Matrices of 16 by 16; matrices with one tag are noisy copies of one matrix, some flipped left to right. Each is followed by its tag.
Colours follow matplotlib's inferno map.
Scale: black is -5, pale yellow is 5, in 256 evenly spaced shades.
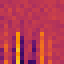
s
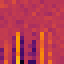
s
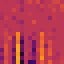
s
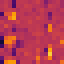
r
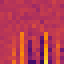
s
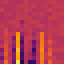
s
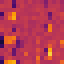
r
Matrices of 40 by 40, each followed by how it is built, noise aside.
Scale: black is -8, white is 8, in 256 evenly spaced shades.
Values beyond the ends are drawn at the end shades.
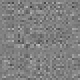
low rank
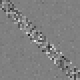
banded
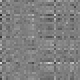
low rank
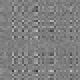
low rank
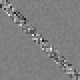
banded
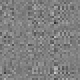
low rank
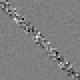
banded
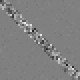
banded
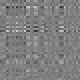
low rank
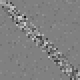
banded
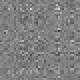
low rank
